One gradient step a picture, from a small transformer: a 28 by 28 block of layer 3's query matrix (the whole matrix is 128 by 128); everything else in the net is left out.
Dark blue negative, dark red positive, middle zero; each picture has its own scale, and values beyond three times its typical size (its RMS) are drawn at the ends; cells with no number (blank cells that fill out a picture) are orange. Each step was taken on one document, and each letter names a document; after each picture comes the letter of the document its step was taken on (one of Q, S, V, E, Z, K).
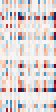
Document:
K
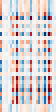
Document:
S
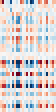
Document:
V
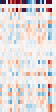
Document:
S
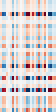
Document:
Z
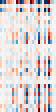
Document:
S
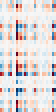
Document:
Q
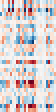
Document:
V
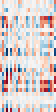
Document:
K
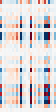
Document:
S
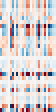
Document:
Z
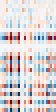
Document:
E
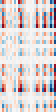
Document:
K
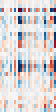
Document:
K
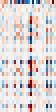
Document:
V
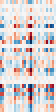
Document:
V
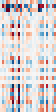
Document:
E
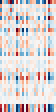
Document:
S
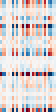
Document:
Z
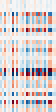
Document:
Z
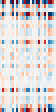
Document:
Z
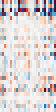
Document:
K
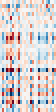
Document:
E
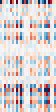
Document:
S
